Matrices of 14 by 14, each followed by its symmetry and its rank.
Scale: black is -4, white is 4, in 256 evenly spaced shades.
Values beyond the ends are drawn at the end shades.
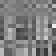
neither, rank two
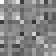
symmetric, rank three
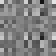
neither, rank two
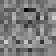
neither, rank three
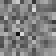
neither, rank three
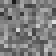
neither, full rank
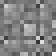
symmetric, rank three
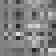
neither, rank two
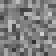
antisymmetric, full rank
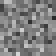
antisymmetric, full rank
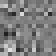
neither, rank three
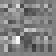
neither, rank three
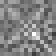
symmetric, rank three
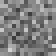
neither, full rank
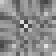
symmetric, rank three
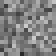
neither, full rank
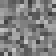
antisymmetric, full rank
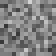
neither, full rank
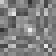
symmetric, rank three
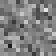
antisymmetric, full rank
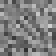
antisymmetric, full rank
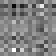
neither, rank two
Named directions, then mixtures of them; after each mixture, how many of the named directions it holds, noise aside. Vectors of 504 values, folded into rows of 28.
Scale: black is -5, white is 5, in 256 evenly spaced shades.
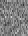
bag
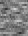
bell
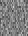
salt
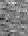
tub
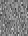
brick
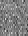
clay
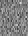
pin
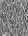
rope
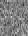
one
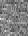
three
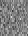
two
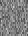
one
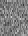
one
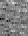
one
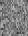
two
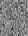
one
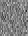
one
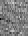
three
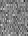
three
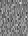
one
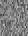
three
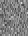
three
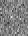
three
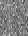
two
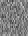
two
